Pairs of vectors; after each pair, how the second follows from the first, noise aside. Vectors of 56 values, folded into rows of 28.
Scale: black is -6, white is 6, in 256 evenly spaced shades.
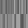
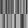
scaled up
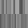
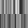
scaled up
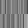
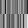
scaled up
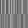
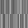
shuffled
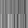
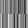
scaled up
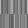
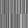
shuffled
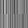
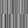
shuffled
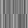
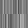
shuffled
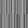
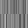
shuffled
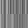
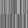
shuffled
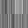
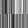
scaled up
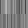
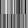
scaled up
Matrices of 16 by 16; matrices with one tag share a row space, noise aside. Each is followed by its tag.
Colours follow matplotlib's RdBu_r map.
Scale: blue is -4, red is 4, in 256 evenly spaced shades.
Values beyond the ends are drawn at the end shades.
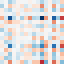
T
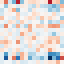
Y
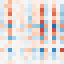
T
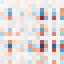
T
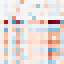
Y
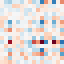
T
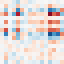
Y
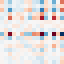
T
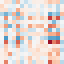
Y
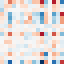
T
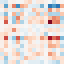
Y
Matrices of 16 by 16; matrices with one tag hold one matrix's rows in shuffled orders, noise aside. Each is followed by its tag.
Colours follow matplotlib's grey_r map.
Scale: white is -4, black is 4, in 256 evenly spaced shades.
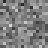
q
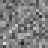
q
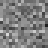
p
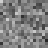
p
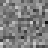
p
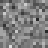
q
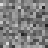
p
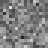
q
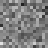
p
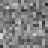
p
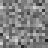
p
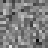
q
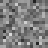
q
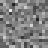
q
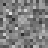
q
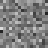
p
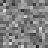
q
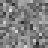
q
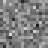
q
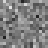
q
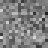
p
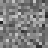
p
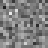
q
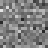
p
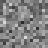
q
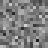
q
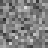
q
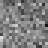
p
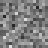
q
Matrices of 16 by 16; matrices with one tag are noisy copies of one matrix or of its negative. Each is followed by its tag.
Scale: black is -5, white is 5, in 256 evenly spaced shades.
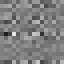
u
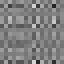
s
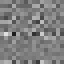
u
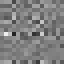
u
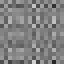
s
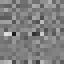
u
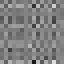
s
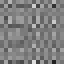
s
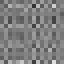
s
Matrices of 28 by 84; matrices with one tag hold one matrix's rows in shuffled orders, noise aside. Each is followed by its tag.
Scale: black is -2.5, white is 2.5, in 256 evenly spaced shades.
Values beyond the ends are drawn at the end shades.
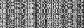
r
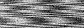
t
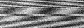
t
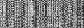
r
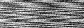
t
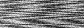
t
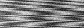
t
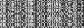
r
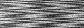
t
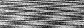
t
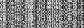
r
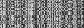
r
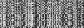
r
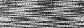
t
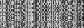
r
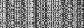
r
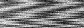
t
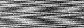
t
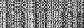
r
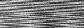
t
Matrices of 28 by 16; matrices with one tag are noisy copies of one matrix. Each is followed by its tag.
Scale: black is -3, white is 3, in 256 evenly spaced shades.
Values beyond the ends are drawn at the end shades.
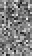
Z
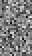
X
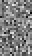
X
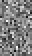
X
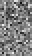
Z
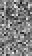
Z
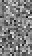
X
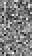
Z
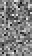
Z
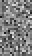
X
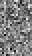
Z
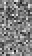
Z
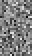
X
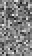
Z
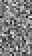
X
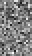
Z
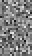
X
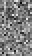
Z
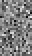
X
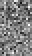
Z
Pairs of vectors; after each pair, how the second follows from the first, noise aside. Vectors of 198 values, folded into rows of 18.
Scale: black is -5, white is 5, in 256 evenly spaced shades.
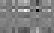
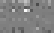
partly zeroed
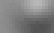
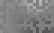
partly zeroed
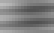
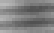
copied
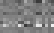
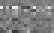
reversed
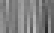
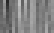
reversed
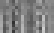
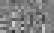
sign-scrambled
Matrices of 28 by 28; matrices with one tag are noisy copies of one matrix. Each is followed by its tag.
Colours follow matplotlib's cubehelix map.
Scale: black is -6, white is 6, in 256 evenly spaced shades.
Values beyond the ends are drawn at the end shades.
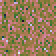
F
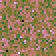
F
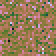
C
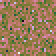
F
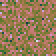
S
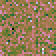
C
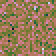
C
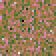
F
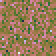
F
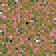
S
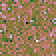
S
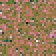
S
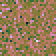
S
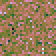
C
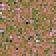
S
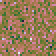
F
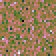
F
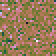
S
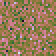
F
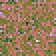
S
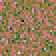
F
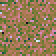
S
